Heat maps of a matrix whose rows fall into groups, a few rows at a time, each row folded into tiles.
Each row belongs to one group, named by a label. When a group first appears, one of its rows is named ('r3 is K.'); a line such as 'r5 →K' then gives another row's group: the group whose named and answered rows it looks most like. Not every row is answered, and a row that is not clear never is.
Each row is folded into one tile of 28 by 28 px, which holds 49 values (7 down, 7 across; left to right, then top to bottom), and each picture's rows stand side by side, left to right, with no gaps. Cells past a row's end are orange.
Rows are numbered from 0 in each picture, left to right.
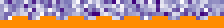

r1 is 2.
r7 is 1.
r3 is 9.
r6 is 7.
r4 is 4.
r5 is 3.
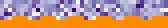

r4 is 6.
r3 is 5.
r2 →3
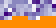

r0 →1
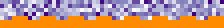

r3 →3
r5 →7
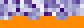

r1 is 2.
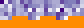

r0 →4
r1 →2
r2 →2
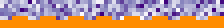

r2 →9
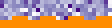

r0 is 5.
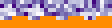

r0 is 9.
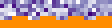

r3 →1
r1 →3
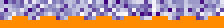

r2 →9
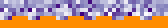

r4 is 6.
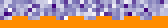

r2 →7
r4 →7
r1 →6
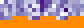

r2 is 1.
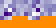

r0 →1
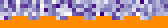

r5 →4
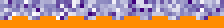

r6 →4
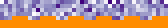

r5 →7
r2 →3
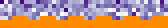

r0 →4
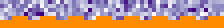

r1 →9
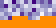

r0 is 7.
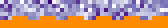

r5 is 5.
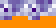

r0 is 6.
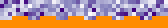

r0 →3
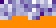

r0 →4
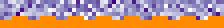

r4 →4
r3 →3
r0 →6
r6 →5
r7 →5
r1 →5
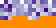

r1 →3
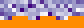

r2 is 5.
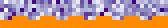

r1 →2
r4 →4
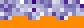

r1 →2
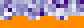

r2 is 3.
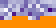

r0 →6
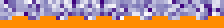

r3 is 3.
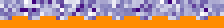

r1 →2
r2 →6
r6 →4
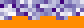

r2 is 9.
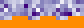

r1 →1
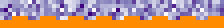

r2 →6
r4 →2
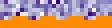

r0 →6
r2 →4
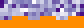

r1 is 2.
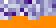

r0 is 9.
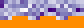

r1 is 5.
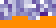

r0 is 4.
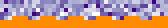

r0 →2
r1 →1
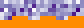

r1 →6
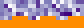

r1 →7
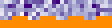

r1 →3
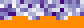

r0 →9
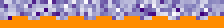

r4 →6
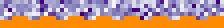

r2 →2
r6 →6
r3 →2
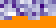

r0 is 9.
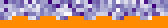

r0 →2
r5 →7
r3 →2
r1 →4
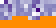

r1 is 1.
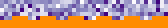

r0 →6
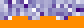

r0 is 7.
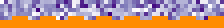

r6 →9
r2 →3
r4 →5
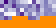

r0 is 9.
